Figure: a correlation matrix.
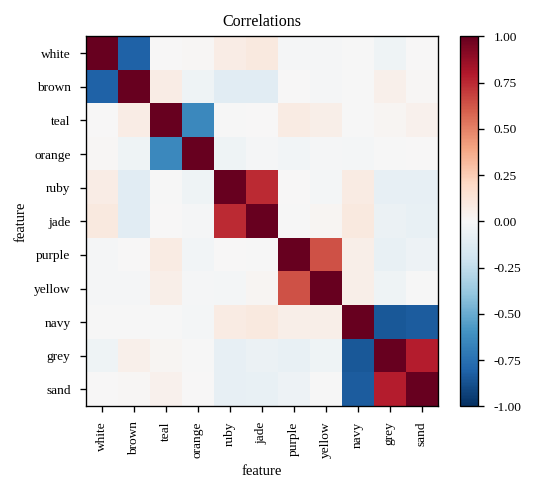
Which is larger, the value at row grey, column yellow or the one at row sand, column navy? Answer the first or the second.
the first
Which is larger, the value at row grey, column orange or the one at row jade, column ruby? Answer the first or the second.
the second
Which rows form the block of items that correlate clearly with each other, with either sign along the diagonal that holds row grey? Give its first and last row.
navy to sand
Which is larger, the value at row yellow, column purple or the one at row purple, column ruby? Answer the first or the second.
the first
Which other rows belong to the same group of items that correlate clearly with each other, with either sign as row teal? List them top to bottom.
orange
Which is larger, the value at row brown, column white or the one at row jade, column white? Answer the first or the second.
the second
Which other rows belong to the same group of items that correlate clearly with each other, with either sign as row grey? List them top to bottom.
navy, sand
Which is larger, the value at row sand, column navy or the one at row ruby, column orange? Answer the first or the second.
the second
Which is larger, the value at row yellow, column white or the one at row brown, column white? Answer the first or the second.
the first
